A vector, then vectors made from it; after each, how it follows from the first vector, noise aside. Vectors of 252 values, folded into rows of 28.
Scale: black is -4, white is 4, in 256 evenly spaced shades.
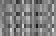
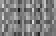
reversed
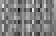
reversed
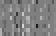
partly zeroed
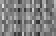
reversed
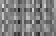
reversed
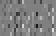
partly zeroed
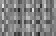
reversed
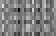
reversed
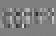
partly zeroed
